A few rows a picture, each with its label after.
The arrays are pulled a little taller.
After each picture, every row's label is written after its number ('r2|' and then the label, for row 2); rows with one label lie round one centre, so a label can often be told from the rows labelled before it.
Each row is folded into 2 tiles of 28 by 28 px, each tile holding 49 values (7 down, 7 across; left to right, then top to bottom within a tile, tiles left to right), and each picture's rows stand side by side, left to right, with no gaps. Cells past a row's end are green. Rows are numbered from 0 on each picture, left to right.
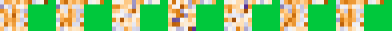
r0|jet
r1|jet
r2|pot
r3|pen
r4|pot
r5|jet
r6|jet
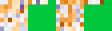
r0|pot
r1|jet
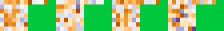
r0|jet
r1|pot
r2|jet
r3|pen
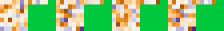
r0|pot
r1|pen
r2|jet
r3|pen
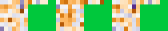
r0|pot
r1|jet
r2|pot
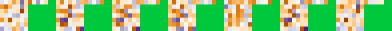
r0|pot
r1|pen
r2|pen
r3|pen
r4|jet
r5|pen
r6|pot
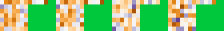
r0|jet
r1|jet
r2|pot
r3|pen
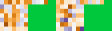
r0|jet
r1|pen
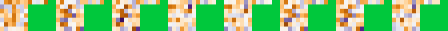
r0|jet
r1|pen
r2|pen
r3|pot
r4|pot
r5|pen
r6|pen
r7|pot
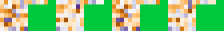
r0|pen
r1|pot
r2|pen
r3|pot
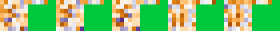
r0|pen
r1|pen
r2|pen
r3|jet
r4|jet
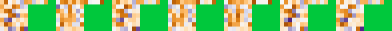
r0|pen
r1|jet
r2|pen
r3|jet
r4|jet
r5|pen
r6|pen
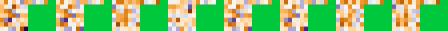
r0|pen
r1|pen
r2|jet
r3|pot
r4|pen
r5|pen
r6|jet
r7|jet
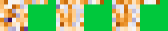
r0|pen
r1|jet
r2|jet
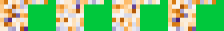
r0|pen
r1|pot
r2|pot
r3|pen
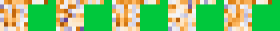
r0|jet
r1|pen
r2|jet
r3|pot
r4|jet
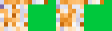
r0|jet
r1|jet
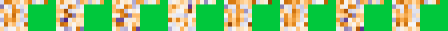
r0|jet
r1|pen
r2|pen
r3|pot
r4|jet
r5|jet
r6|pen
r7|jet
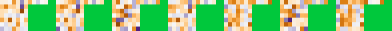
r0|pot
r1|pot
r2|pen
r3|pot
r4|jet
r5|pen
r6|jet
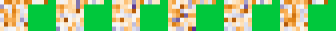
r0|jet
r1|pot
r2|pot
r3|pen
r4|pot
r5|jet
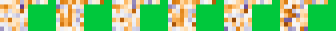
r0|pot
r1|jet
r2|pot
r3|jet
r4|pot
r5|pen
